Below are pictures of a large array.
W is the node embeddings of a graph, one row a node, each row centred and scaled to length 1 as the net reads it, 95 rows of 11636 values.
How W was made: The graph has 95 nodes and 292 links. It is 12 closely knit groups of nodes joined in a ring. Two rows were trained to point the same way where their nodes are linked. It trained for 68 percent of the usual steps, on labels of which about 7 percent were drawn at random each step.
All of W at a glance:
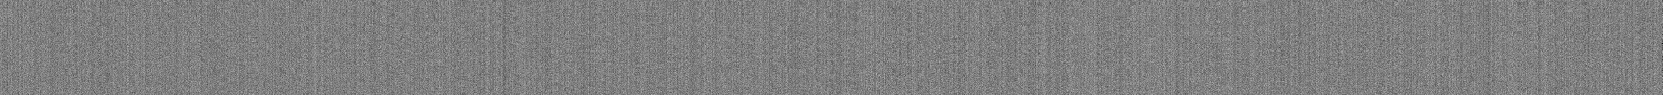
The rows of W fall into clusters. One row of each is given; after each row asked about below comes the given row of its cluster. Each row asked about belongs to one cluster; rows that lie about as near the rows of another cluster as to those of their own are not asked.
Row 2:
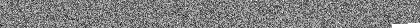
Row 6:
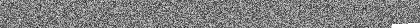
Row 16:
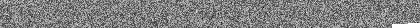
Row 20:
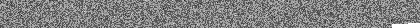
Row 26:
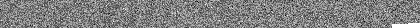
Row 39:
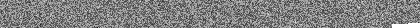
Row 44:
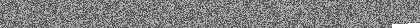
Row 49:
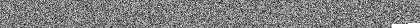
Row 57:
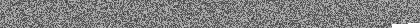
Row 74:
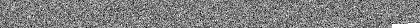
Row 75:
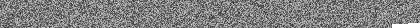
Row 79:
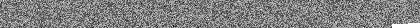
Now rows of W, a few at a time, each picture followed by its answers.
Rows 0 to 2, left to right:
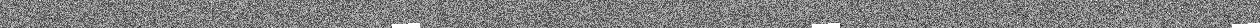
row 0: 79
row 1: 57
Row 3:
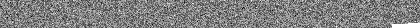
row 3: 2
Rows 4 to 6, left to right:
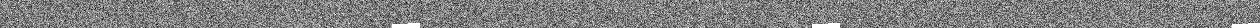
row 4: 2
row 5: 44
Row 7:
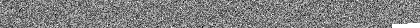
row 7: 75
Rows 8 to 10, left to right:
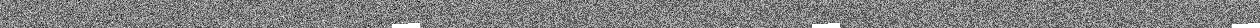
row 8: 74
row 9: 16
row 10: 6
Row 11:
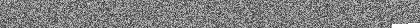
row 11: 6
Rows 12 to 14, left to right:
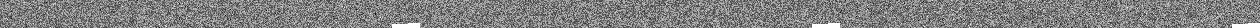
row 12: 26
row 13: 16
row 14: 44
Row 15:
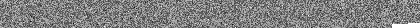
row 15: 16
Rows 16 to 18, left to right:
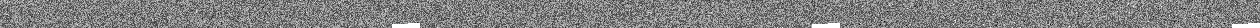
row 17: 49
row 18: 20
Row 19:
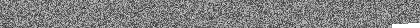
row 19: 74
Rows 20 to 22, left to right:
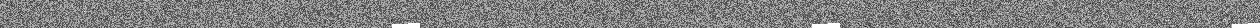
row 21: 2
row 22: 6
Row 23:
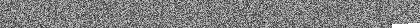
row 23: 44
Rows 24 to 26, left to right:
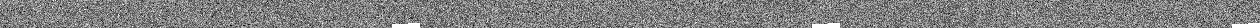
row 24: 16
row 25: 75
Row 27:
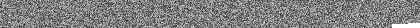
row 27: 79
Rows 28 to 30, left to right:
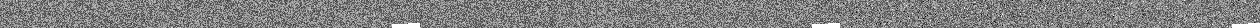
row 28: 20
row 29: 26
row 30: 20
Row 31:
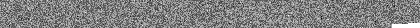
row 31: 49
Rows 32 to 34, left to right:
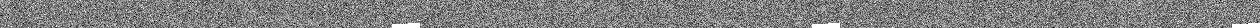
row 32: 2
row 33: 2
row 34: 75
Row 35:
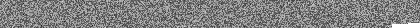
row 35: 57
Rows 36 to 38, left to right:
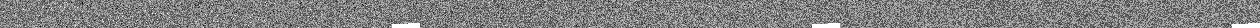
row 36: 20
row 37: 26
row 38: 39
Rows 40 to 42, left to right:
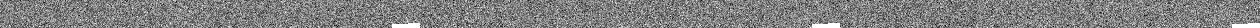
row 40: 49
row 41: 79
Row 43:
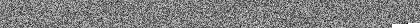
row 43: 16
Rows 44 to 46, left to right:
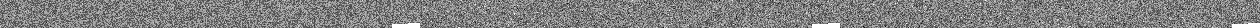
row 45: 74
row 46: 20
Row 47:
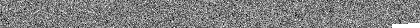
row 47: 74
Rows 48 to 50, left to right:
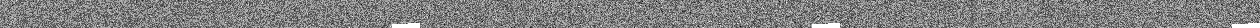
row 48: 57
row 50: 26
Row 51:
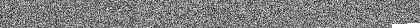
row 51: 26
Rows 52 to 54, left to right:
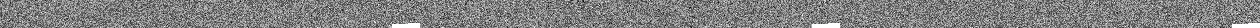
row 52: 74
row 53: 39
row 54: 44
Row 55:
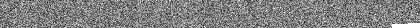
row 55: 26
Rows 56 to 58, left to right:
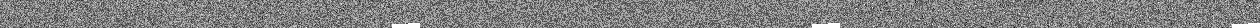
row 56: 49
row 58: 20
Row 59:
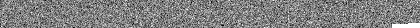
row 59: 75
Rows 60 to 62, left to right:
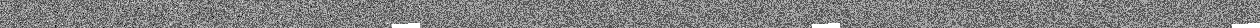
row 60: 49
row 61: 39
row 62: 39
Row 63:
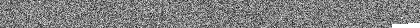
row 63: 57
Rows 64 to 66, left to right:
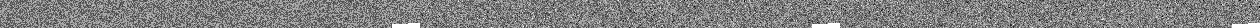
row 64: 75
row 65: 2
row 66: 49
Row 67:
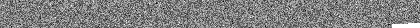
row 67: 20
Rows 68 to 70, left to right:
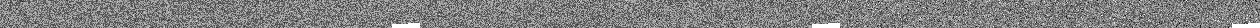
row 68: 57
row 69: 74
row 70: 16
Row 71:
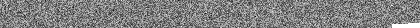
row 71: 74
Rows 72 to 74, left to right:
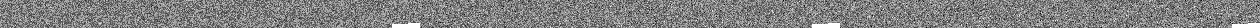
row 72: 16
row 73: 44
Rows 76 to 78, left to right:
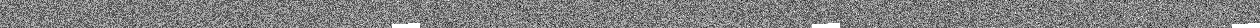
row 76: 79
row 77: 2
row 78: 26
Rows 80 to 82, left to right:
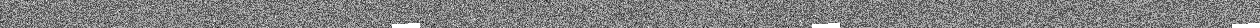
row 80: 26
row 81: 49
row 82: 75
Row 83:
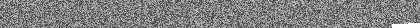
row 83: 20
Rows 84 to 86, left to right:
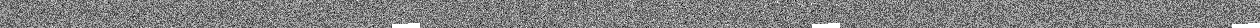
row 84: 75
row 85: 26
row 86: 49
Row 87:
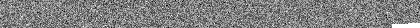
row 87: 39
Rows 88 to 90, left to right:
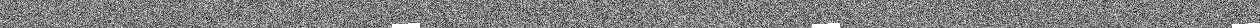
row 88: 74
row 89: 2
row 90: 39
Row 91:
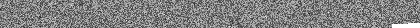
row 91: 20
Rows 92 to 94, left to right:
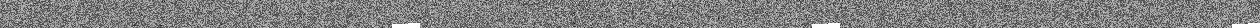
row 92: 44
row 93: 39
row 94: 79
